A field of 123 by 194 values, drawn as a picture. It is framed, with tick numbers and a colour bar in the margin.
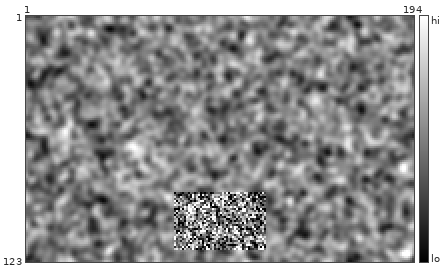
Roughest part: bottom middle. Grain: blotchy. Mirror symmetry: none. Odd patch: rougher, in the bottom middle.
